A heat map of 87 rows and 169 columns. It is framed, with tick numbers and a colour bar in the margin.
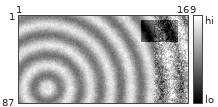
In the top right lies a patch that is lower than the rest. The left part is calmer, up to a seam about 80% of the way across. The top right is the ninth with the lowest average. Concentric rings centre on the bottom left. The halves do not mirror each other.
